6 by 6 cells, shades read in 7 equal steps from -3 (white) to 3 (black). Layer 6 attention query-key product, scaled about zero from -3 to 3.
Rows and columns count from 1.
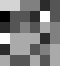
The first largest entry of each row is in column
5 1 1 5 1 2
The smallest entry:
-3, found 2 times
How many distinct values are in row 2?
4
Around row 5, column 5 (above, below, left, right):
2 1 1 -1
